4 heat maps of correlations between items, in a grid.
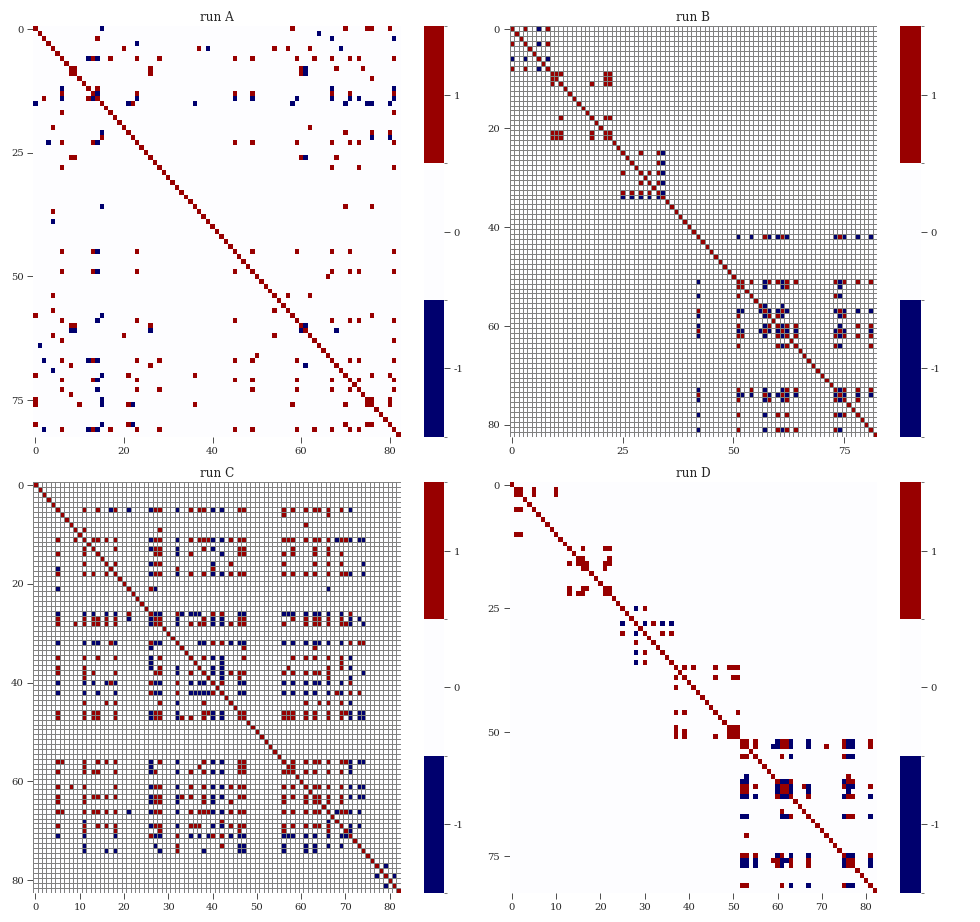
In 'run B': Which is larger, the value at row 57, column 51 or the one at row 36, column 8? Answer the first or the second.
the second
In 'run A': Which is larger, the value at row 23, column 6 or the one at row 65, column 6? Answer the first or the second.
the first
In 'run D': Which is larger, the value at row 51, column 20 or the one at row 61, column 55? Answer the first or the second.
the second
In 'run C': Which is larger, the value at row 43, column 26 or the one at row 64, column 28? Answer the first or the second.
the second
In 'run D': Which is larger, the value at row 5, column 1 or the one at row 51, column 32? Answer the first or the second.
the first
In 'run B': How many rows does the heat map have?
83
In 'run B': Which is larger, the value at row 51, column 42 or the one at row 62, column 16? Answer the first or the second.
the second
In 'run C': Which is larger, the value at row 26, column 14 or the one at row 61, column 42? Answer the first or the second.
the first
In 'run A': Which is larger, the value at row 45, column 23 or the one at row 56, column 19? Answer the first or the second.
the first
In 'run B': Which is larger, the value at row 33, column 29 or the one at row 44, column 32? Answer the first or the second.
the first
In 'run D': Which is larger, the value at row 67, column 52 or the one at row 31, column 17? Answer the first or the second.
the second
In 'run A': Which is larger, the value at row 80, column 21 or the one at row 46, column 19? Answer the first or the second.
the first
